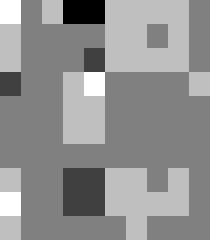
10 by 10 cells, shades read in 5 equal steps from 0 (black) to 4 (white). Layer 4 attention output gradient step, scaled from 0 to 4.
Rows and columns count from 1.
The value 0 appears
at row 1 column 4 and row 1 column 5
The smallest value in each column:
1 2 2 0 0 2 2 2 2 2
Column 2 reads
2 2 2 2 2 2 2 2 2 2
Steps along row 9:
down same down same up same same same down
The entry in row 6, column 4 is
3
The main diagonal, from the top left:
4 2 2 3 3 2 2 2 3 2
